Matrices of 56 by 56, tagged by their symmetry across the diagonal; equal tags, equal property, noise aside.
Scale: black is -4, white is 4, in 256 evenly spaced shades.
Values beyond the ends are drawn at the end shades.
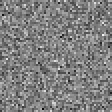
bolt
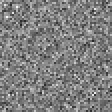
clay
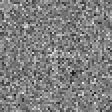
clay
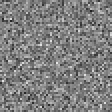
bolt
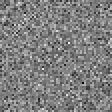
clay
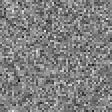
bolt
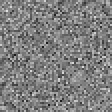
clay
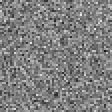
bolt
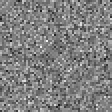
clay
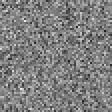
bolt
